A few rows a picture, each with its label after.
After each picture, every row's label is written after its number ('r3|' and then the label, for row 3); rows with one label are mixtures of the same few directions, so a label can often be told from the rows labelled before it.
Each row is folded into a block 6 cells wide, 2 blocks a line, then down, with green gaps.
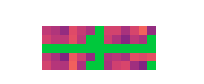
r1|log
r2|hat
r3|log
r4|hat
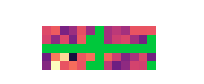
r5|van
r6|hat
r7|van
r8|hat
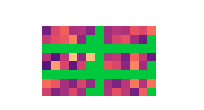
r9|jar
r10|hat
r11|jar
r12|log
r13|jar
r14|jar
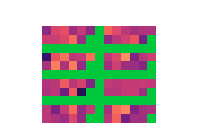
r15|jar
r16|jar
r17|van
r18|log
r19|log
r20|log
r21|van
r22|log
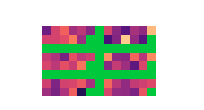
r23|jar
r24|hat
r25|log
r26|jar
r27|log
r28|jar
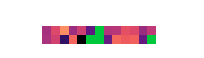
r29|log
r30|jar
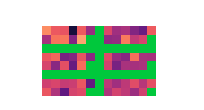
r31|van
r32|hat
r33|van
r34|van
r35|hat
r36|jar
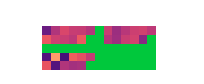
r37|jar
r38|log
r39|van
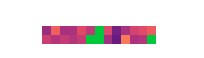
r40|van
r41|log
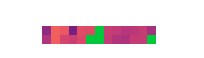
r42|van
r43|hat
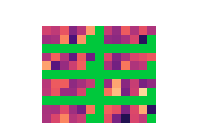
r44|log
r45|log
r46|jar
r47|log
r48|log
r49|log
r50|hat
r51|hat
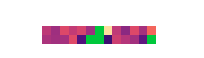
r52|log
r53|jar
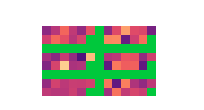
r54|hat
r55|hat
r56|hat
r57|jar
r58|van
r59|van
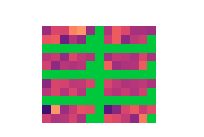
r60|hat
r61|log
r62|van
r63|jar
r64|van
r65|van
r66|van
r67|jar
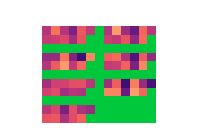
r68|van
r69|van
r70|hat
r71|van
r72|hat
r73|log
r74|log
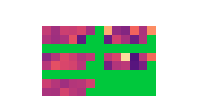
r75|log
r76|jar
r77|jar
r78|log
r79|hat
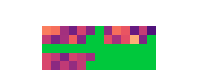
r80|jar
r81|jar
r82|van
